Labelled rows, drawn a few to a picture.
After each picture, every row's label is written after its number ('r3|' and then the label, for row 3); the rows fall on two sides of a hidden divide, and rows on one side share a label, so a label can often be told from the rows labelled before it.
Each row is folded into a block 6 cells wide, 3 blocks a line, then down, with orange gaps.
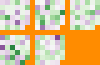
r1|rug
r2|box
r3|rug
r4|rug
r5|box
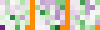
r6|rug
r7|rug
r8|rug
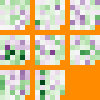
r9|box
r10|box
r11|rug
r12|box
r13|box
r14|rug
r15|box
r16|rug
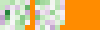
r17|rug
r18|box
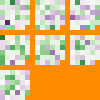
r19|rug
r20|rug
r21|rug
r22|box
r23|box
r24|rug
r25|box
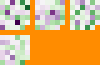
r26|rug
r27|rug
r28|rug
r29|rug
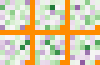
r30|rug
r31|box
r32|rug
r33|rug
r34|box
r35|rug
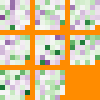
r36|rug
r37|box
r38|rug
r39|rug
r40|rug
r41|box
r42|box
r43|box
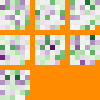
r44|rug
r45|box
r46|rug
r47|rug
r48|rug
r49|box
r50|box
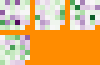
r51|rug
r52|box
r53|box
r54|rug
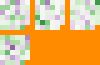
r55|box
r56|box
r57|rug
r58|box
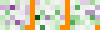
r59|rug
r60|rug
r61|box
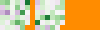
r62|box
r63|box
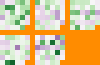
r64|box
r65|rug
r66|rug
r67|rug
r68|box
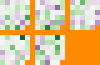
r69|rug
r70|rug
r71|rug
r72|rug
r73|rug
